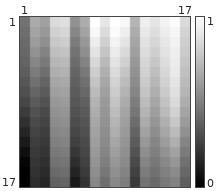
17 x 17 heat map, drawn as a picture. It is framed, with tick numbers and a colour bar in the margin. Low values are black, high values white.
The bottom left is the ninth with the lowest average. There is an overall slope up to the top right. The grain runs up and down. On average the colour sits 60% of the way up the scale. Neither half mirrors the other.
